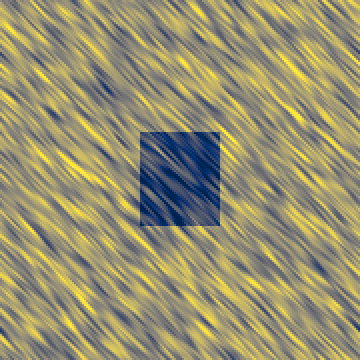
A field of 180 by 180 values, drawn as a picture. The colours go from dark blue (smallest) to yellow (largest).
Odd patch: lower, in the centre. Ninth with the lowest average: centre. Average level on the scale: 60%. Slope: none. Grain: diagonal, down to the right.
